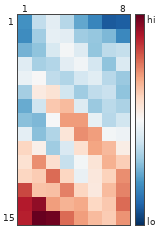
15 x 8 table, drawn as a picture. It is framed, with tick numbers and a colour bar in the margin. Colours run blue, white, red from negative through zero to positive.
The grain runs diagonally down to the right. The ninth with the highest average is the bottom left. The top right is the ninth with the lowest average. There is an overall slope up to the bottom. On average the colour sits 50% of the way up the scale.
